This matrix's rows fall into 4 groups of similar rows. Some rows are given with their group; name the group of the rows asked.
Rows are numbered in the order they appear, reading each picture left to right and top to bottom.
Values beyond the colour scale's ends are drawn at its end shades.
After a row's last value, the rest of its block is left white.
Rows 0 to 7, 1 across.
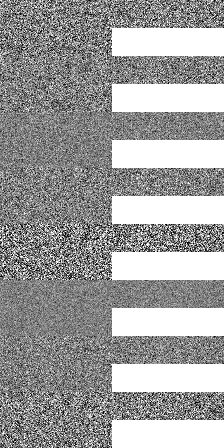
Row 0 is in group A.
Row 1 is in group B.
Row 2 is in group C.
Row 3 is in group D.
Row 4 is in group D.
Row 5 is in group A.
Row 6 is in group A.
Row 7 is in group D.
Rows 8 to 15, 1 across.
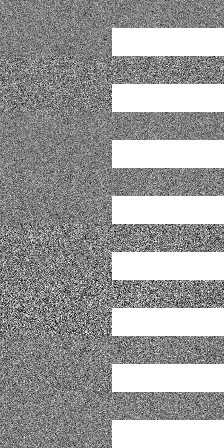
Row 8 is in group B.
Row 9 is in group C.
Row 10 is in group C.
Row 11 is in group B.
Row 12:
D
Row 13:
D
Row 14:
D
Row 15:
D
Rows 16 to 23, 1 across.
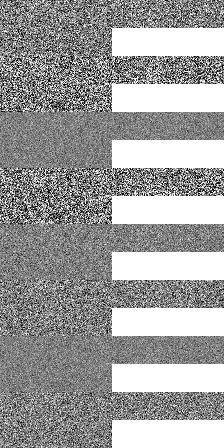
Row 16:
C
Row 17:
B
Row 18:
D
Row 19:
B
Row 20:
D
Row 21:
A
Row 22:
B
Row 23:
C
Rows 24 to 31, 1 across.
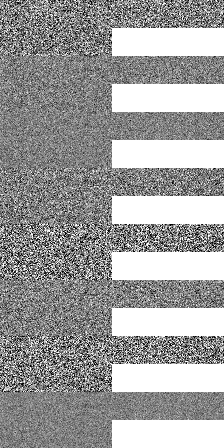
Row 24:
C
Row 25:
A
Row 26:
A
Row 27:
A
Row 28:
D
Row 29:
D
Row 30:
C
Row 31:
A
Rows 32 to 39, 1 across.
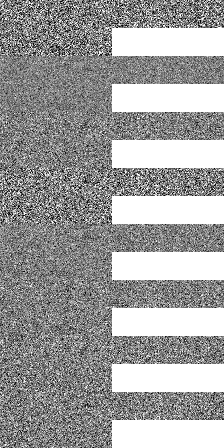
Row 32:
B
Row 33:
A
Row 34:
D
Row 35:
D
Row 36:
A
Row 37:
B
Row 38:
D
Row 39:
A
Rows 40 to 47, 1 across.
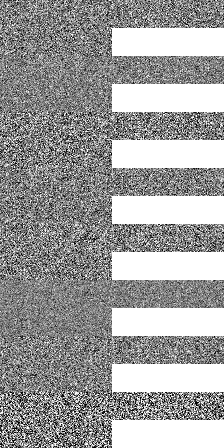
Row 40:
C
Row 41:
D
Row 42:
C
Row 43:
C
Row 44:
D
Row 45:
A
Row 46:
D
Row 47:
D
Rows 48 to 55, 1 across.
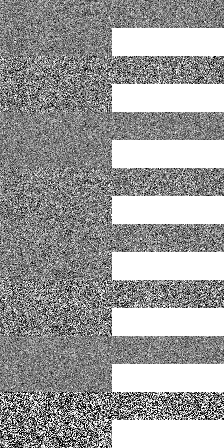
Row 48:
A
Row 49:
A
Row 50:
D
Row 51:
A
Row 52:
B
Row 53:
B
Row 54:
C
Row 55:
B
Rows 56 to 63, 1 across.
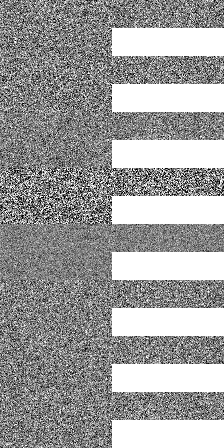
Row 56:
A
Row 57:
C
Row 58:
B
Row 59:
C
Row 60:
A
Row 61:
D
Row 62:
A
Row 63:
C
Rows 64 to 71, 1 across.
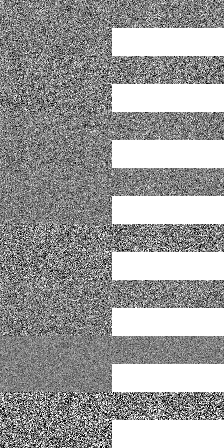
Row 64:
B
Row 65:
A
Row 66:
A
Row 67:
C
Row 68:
B
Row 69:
A
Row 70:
C
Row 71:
B
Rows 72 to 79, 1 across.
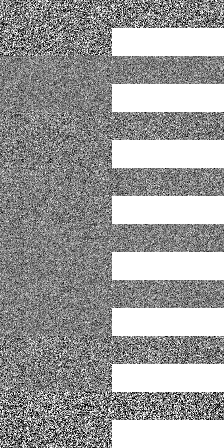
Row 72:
C
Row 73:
C
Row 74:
C
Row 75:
B
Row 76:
A
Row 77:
C
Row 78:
C
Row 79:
A
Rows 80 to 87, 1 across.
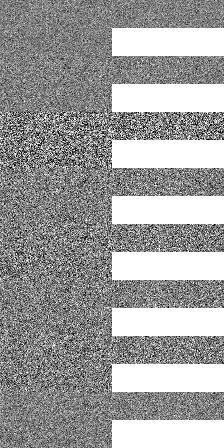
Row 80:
C
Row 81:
D
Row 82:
A
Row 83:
D
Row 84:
A
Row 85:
B
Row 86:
A
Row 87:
A
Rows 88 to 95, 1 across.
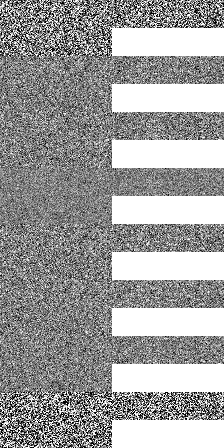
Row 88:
D
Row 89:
D
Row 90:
B
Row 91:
B
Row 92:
D
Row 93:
D
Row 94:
B
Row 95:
C
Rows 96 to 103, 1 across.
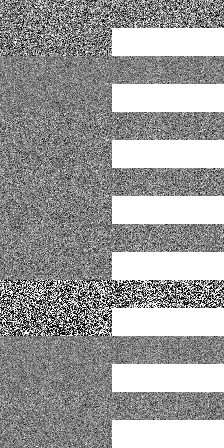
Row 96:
A
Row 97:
B
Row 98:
B
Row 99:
B
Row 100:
C
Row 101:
B
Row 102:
B
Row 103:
D
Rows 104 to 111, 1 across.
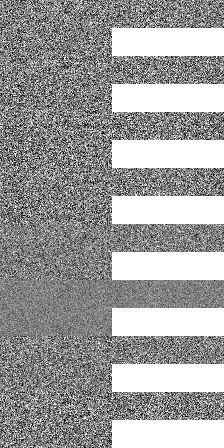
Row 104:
D
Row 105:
C
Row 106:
A
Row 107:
A
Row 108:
D
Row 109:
B
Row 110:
C
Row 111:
C
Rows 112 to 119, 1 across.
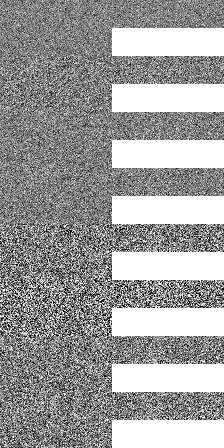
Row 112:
D
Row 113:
C
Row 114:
A
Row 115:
C
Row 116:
B
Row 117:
D
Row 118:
B
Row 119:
B
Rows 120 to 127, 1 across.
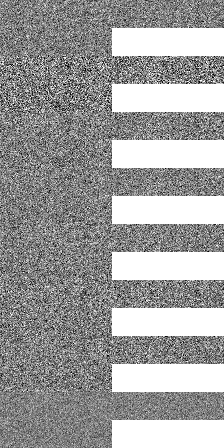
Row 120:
A
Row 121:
B
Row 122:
B
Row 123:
B
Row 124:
A
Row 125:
D
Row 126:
C
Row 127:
C
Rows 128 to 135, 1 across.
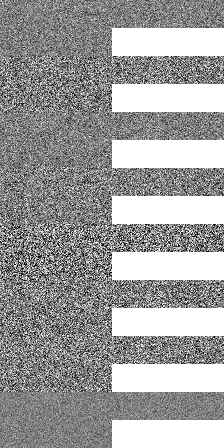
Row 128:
A
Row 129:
C
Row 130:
B
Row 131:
A
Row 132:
A
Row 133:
B
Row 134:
D
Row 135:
C
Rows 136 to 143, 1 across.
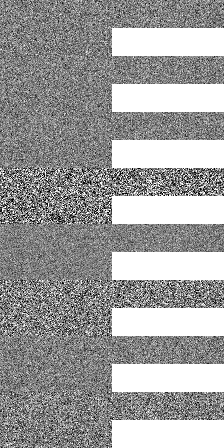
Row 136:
D
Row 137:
D
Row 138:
C
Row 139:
B
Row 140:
A
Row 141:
D
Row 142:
A
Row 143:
C
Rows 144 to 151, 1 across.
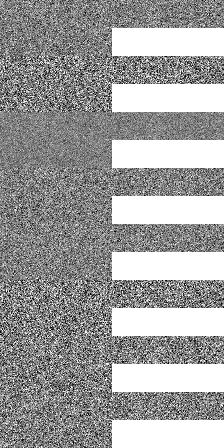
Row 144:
B
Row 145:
D
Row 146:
B
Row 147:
A
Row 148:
D
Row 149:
D
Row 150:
B
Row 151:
C
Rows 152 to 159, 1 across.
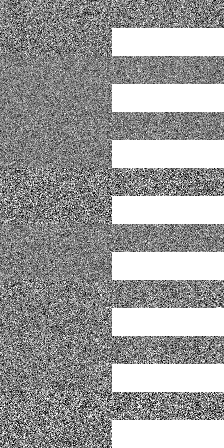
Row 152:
A
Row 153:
D
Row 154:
C
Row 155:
C
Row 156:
C
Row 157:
B
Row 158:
B
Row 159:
D
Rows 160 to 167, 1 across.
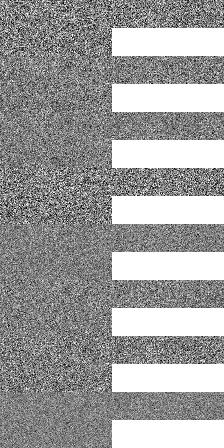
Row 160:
C
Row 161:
B
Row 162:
B
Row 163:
A
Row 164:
C
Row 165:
D
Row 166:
B
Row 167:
D
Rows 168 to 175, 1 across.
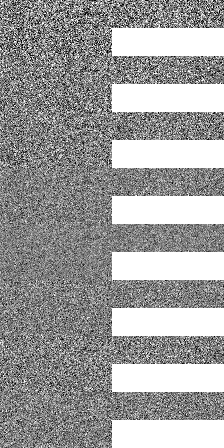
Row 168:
A
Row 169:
D
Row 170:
A
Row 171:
A
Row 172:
A
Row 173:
C
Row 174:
D
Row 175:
C
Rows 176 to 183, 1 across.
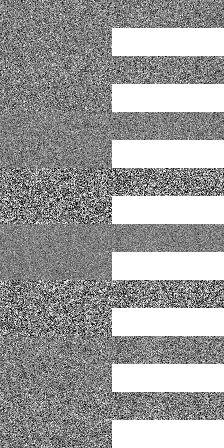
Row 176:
D
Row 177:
D
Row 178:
A
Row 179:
C
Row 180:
B
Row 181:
A
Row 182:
B
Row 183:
B
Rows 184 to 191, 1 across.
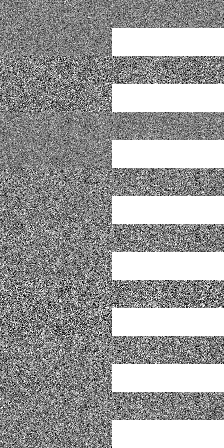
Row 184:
C
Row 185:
B
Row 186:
B
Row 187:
D
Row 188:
D
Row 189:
B
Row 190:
D
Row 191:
D
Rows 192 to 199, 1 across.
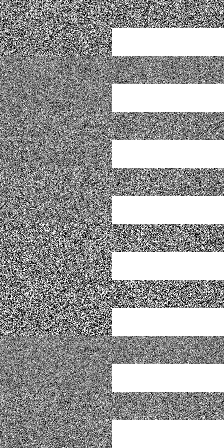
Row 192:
C
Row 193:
B
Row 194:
A
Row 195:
D
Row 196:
D
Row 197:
C
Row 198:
A
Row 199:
B
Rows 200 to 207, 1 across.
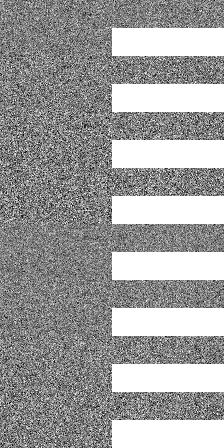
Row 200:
B
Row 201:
C
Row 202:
A
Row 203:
C
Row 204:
A
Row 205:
A
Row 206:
D
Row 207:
D
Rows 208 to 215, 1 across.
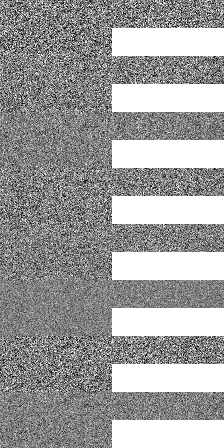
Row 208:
C
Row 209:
A
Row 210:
D
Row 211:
A
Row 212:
C
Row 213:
D
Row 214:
C
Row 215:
A
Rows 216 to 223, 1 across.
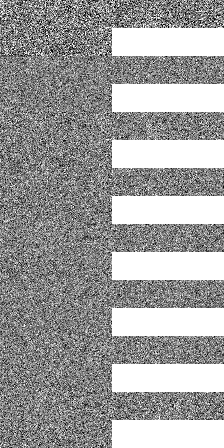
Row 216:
B
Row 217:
C
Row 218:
B
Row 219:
C
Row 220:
A
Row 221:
D
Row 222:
D
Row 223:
A
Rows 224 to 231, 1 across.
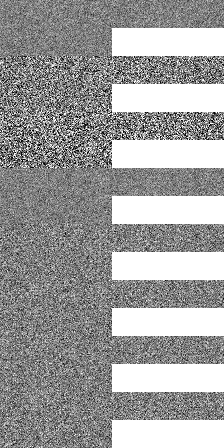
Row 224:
A
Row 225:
D
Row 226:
A
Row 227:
B
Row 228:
D
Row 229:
C
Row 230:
C
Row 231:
C
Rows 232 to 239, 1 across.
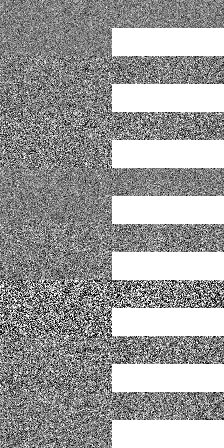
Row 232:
D
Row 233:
A
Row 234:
D
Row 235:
B
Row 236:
B
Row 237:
D
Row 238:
A
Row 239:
A
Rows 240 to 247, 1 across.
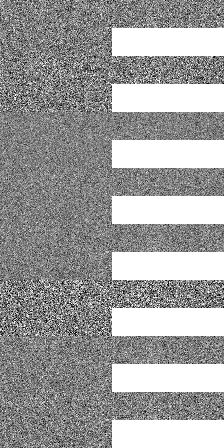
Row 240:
B
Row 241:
A
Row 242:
D
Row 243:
D
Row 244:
B
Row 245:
D
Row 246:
B
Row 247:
B
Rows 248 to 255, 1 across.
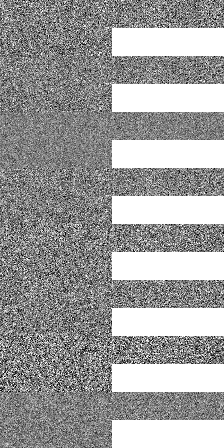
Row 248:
B
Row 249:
B
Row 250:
D
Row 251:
B
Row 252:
D
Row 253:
C
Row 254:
D
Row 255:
C
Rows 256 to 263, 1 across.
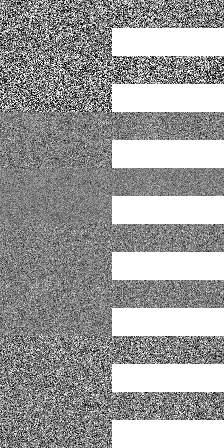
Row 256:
C
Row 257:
D
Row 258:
B
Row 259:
B
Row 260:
A
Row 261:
C
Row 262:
D
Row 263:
A
